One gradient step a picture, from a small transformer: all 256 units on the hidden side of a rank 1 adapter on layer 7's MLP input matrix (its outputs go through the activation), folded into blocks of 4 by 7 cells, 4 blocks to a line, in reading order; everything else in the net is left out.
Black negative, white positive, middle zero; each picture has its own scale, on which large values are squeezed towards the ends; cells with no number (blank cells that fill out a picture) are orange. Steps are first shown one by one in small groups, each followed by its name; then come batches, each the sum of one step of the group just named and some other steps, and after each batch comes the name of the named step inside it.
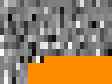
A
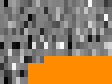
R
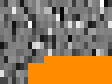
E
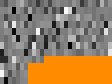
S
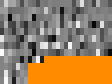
A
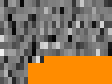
A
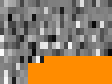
A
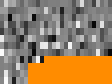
A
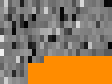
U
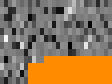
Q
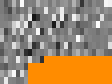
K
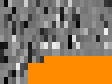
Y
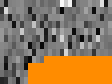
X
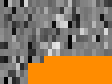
Y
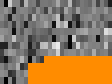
Y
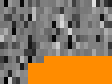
Y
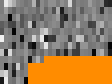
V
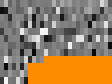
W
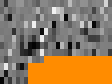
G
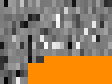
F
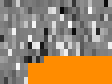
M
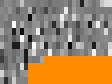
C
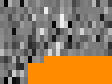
W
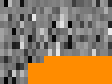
C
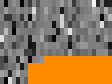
V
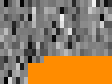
M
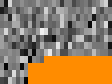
W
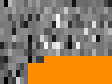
F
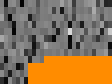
V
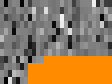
W
